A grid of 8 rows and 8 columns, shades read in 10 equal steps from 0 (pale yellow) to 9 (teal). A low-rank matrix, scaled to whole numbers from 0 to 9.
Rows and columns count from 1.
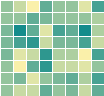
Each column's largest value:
5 9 8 8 7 6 9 7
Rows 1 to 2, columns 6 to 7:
4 1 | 4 4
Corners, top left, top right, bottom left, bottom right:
4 7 4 6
